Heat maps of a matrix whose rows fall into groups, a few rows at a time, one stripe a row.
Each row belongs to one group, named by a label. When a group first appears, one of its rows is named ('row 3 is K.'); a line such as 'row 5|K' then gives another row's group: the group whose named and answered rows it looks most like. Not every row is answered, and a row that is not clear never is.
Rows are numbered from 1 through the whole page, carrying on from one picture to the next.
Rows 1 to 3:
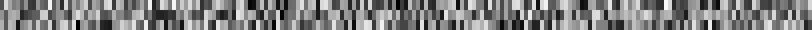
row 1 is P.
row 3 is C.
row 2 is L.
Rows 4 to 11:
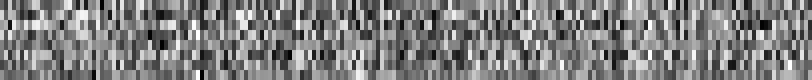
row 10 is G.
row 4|G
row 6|P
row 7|L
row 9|P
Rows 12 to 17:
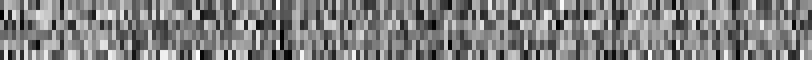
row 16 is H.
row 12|H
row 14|L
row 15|G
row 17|P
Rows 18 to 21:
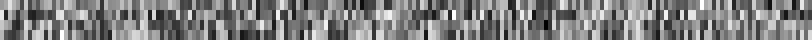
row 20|C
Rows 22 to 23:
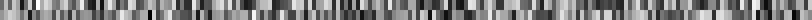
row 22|P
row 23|H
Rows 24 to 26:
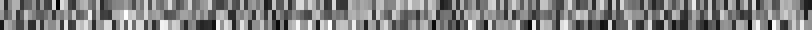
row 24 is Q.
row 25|C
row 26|P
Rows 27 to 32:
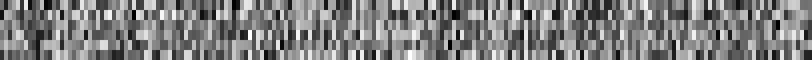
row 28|P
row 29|Q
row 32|Q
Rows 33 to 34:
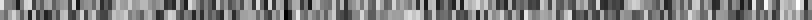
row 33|C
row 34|Q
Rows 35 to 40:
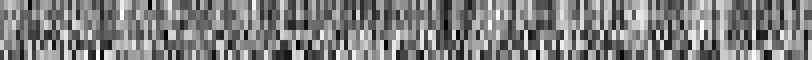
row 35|H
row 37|H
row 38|Q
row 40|P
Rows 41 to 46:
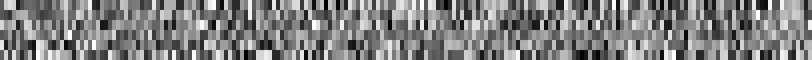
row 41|Q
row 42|Q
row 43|C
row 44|G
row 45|L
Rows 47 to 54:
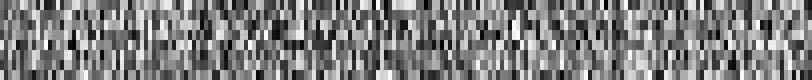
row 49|P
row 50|P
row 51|L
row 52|G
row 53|G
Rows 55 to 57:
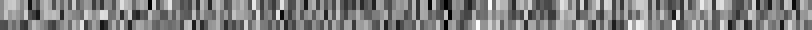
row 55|H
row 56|H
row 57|G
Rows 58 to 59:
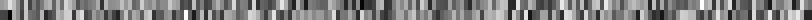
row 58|H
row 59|Q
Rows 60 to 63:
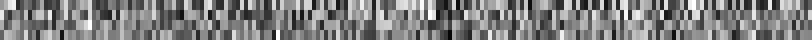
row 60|Q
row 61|C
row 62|L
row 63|H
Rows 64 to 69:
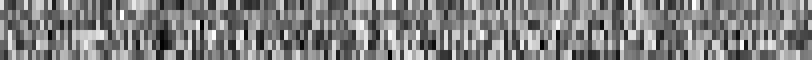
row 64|C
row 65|G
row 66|C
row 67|L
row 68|L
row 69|Q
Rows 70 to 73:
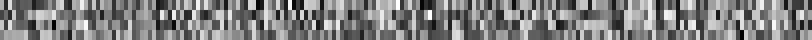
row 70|L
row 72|L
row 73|H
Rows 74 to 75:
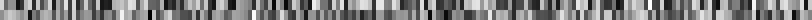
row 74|C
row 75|H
